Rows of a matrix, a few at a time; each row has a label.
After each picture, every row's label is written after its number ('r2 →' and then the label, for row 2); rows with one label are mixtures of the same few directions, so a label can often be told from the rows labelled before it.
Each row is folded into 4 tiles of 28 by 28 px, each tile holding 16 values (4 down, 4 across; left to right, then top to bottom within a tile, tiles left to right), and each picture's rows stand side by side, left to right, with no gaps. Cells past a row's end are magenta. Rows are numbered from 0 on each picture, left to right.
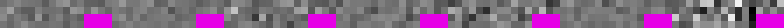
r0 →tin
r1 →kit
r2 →tin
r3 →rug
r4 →rug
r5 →kit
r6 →tin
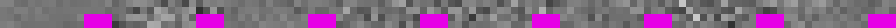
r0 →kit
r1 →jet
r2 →tin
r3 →tin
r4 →rug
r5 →tin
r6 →rug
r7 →kit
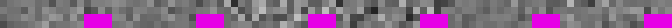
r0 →jet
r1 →kit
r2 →rug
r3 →rug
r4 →rug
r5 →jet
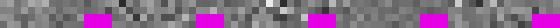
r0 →kit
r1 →rug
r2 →kit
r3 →rug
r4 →jet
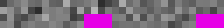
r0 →rug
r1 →rug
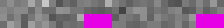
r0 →kit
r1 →tin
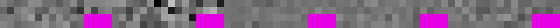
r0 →tin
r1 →kit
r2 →kit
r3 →tin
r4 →rug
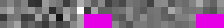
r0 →tin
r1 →kit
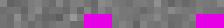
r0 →rug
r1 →kit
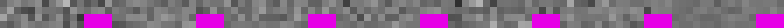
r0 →tin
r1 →jet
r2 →rug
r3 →rug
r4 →jet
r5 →jet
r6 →kit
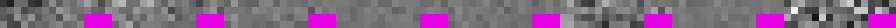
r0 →kit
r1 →kit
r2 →jet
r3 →kit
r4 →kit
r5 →jet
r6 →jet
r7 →tin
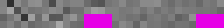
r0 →rug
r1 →kit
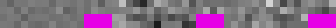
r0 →rug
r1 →jet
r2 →kit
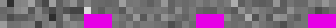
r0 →jet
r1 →rug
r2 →rug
